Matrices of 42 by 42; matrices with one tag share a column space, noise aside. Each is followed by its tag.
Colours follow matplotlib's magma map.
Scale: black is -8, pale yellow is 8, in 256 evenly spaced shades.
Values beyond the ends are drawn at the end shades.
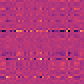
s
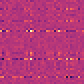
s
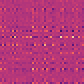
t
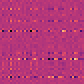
s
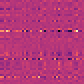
s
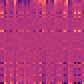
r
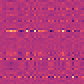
s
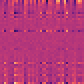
r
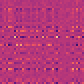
t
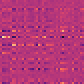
t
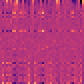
r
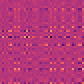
t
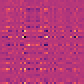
t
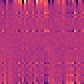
r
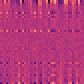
r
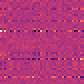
s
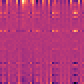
r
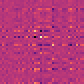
t
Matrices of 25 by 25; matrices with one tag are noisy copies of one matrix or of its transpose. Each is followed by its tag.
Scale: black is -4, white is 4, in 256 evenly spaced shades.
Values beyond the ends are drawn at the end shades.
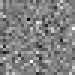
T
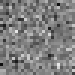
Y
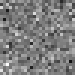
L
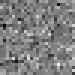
Y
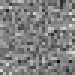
L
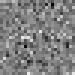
T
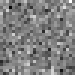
L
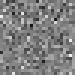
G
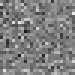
G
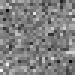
L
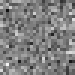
L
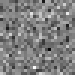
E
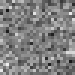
L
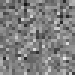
Y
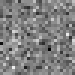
E
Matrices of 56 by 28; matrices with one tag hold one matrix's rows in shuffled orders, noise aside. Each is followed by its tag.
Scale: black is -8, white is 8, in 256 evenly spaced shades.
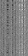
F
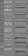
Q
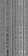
F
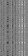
F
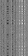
F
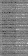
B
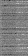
B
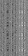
F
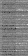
B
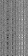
F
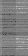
B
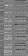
Q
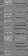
Q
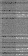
B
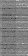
B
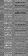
Q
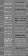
Q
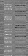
Q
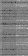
B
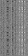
F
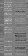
Q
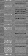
Q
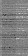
B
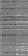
B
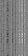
F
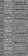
Q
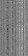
F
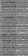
B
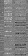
Q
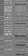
Q
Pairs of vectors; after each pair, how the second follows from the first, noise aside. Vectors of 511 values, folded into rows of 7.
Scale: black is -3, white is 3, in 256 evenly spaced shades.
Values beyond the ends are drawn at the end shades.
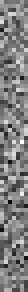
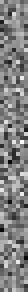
sign-scrambled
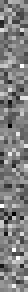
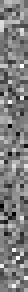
sign-scrambled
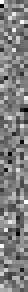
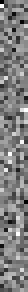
negated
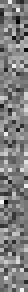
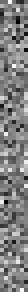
copied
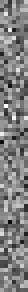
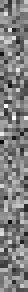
copied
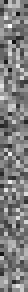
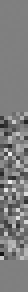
partly zeroed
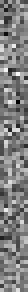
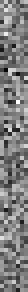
negated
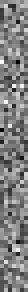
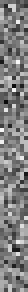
negated
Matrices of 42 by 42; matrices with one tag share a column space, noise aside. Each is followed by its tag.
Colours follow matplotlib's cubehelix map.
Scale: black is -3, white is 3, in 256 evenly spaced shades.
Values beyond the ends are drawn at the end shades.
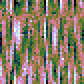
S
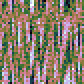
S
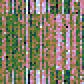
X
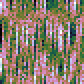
S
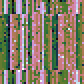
X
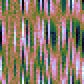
S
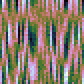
S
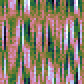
S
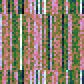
X
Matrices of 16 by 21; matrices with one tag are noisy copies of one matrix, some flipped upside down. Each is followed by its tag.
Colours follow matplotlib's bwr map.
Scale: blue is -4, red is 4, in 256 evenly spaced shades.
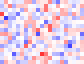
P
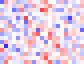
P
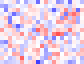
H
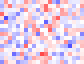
P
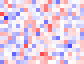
P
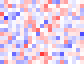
P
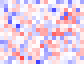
H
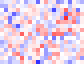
H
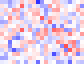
H
